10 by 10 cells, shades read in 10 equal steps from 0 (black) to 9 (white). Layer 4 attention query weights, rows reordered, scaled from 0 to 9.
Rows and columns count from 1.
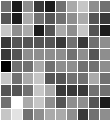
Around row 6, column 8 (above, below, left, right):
5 4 5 4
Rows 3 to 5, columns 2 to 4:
5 6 1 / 3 3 3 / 3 5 5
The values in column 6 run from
2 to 6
